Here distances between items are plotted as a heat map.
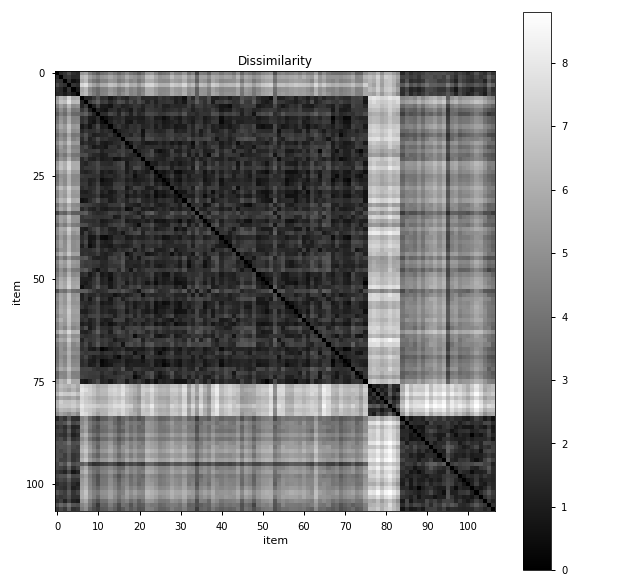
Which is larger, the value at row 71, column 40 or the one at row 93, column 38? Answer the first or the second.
the second
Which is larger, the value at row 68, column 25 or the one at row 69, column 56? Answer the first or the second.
the second
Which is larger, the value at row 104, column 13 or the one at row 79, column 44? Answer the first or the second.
the second
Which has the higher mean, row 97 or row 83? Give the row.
83
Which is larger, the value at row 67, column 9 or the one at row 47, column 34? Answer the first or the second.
the second
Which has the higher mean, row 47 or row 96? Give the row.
96
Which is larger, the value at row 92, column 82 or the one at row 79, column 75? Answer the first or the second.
the first
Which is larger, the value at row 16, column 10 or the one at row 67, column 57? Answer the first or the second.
the first
